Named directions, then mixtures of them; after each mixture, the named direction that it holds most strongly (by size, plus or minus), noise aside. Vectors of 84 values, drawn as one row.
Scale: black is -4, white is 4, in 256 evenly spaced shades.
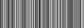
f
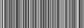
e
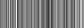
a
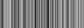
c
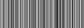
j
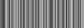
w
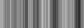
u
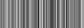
w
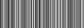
f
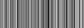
a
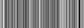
e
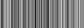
c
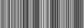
u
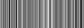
a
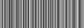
e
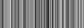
c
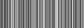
j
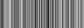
c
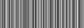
w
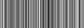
e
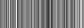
a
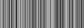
j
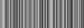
w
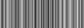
c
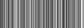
w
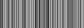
f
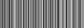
w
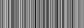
j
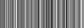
a
